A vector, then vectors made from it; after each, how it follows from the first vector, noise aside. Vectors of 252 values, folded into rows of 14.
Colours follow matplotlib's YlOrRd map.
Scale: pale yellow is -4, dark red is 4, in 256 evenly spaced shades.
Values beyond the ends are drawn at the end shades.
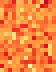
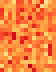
negated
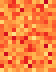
sign-scrambled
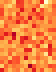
negated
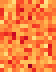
negated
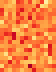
negated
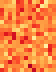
negated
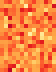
reversed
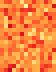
reversed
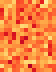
negated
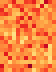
sign-scrambled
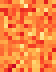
reversed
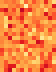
reversed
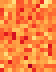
negated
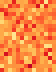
sign-scrambled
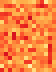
sign-scrambled
